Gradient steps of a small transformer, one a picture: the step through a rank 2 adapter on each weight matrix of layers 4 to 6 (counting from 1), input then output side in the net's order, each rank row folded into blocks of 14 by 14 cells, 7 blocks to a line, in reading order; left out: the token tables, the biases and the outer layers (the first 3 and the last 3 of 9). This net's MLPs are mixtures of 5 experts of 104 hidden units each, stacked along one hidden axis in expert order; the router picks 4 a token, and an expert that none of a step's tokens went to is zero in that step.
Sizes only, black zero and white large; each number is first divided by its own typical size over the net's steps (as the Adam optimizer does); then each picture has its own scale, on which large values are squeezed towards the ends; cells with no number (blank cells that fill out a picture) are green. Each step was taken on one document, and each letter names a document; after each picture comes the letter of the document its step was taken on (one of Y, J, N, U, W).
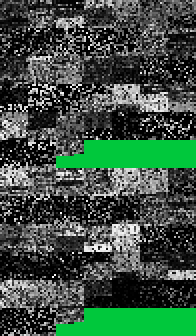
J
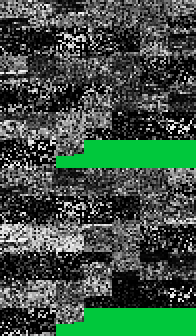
J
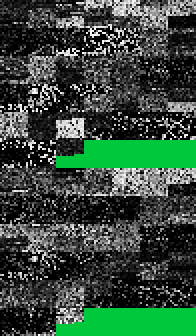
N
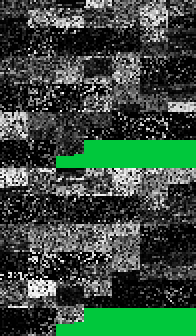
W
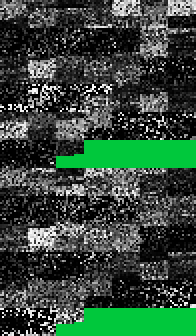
W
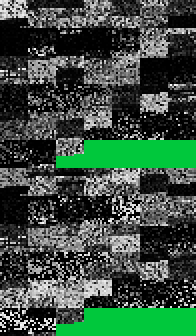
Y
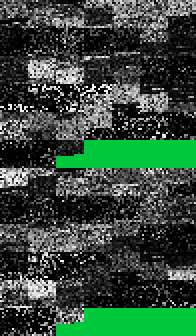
W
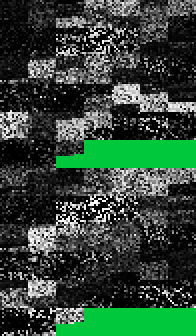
N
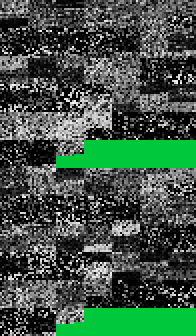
J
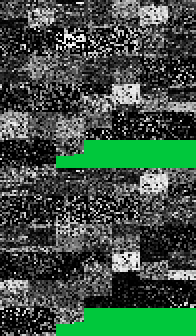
J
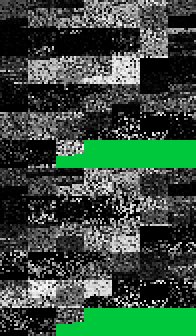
Y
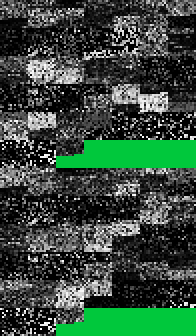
W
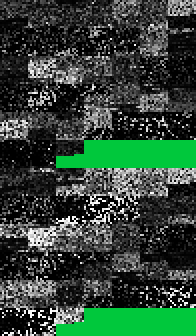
N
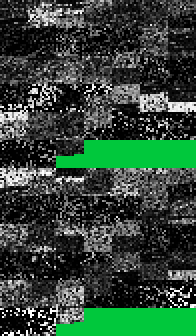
N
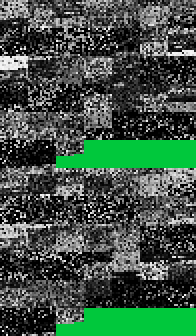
J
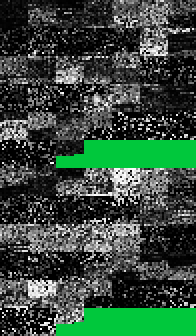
W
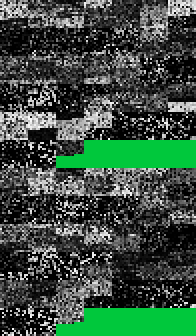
N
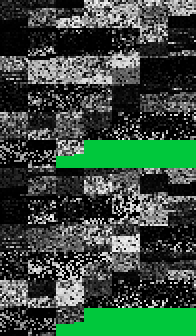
Y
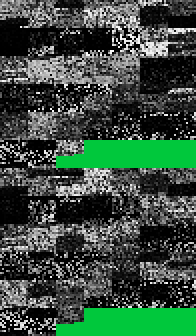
Y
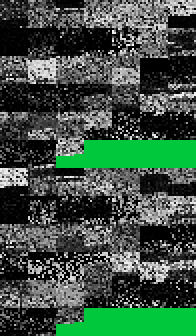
Y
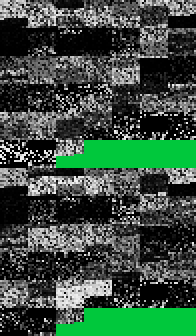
Y
